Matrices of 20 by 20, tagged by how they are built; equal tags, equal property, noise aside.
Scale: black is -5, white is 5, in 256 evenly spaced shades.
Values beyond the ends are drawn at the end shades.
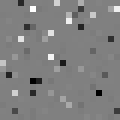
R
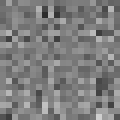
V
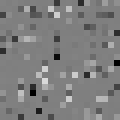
R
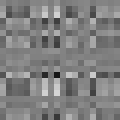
V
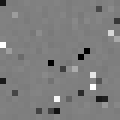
R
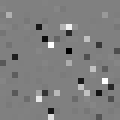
R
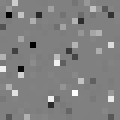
R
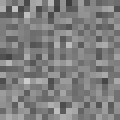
V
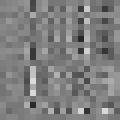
V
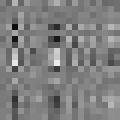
V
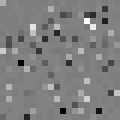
R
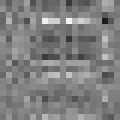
V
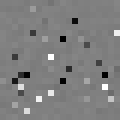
R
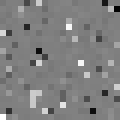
R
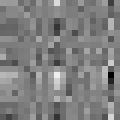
V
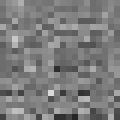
V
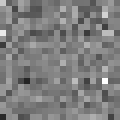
V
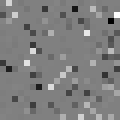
R
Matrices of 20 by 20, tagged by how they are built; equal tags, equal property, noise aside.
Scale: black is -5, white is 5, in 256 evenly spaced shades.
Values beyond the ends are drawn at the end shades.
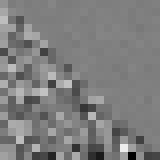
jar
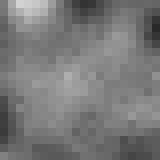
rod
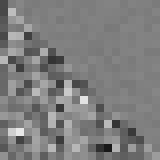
jar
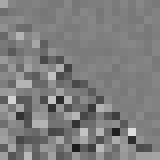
jar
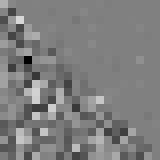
jar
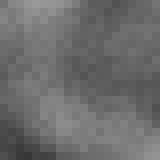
rod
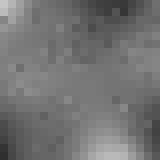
rod
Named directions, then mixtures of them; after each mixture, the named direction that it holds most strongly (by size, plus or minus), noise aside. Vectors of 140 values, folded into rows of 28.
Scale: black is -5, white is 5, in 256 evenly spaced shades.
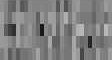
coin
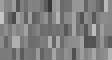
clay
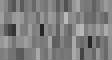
coin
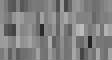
coin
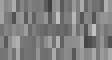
clay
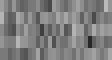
clay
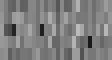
coin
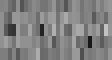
coin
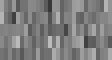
clay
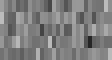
clay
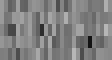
coin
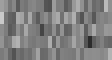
clay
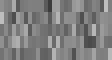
clay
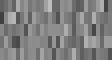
clay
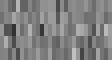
coin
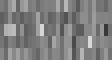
coin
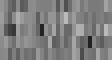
coin
